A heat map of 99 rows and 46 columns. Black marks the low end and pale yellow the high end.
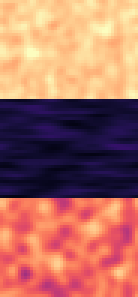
It is made of 3 by 1 panels. Panel 1,1: very high, blotchy, faint in contrast. Panel 2,1: very low, streaked across, faint in contrast. Panel 3,1: high, blotchy.
